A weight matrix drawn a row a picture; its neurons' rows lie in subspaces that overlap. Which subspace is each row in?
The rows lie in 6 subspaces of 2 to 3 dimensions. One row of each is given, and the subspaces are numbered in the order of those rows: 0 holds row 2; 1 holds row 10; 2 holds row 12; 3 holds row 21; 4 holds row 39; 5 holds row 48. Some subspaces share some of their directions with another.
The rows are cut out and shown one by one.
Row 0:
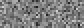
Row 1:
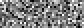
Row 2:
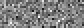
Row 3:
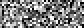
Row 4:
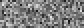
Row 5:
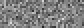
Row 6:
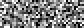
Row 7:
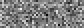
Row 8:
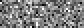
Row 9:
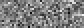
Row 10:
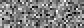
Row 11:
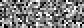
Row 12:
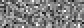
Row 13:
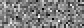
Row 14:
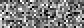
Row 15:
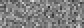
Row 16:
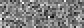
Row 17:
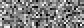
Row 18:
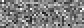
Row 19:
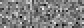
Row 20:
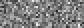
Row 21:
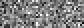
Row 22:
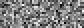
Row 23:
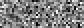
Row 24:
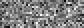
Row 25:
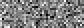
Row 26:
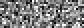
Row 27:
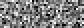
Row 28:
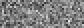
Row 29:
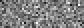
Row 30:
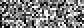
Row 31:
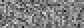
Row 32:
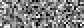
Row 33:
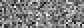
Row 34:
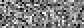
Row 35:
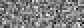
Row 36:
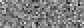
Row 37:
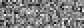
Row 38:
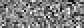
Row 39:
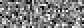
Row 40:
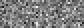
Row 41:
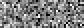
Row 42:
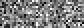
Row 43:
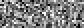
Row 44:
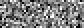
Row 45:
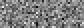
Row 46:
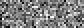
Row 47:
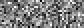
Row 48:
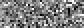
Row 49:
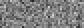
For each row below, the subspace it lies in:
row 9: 5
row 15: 1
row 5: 0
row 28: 3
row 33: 3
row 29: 1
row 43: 2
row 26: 4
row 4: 3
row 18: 2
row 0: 5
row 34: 2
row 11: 3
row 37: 3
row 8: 4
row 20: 5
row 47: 5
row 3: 3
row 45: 0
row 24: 5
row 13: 0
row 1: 1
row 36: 1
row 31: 2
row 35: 4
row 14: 1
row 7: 2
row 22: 3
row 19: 4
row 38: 5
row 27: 4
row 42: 3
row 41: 0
